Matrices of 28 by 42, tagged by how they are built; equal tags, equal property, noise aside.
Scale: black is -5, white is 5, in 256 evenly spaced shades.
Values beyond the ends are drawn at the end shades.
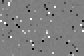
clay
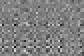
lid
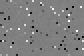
clay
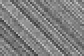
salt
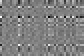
lid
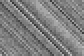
salt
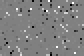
clay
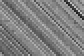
salt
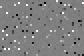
clay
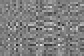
lid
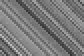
salt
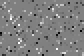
clay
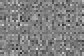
lid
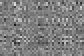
lid
